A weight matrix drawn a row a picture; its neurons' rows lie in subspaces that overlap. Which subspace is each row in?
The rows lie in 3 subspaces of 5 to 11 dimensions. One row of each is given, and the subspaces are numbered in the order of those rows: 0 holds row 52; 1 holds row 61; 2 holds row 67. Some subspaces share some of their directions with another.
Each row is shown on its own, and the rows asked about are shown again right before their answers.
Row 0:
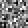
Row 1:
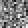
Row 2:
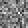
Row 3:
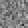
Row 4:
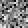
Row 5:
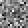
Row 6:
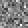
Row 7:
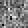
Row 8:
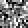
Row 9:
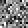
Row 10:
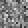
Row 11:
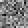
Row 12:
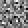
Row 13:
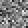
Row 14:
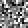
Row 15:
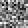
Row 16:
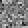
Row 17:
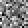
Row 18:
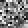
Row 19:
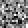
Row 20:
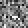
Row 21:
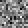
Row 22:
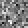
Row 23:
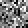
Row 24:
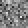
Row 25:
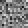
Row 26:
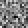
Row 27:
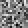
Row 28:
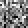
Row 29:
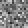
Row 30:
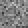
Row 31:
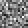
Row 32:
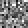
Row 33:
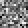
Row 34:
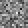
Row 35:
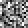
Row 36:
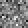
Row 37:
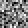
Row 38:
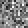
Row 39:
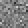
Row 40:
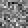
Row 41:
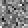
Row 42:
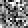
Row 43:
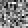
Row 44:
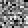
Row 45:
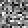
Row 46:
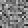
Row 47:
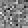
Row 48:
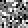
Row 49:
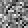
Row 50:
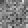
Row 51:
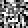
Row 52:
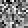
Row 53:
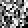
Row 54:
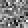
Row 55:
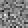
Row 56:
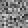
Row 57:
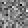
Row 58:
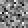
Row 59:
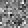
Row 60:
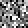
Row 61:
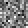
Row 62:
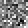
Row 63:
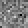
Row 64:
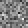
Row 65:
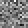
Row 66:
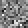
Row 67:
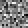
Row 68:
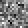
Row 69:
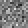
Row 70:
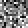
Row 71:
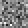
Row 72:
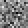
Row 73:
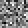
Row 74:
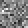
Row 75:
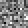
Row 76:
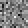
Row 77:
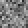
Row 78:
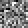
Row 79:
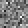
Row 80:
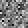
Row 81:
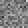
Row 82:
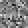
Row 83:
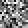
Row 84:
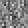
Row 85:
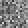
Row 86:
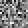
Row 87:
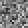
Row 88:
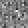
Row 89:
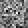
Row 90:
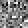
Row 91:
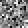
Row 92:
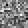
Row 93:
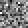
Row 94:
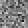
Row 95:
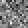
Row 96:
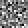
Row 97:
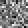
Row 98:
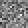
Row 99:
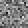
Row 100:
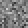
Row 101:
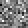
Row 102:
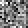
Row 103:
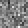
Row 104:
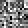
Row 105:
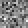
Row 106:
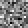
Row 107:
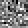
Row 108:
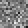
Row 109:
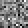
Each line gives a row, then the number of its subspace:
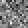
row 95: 1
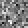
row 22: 1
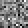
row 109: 1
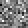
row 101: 0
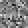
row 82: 1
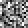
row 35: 0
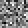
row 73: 1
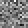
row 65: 0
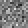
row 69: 0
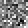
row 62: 1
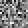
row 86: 0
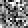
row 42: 0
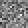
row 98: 0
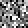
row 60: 2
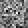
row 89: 0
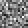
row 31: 2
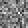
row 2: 1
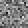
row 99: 0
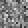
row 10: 1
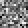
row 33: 1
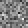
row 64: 0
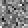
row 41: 0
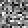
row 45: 0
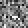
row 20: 2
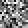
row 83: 0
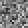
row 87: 1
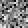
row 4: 1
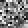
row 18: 1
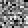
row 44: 1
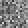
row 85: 1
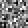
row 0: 1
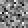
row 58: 0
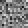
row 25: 2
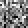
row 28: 2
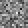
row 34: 0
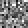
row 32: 1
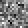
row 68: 1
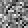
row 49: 0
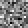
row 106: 0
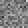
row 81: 1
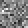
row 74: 1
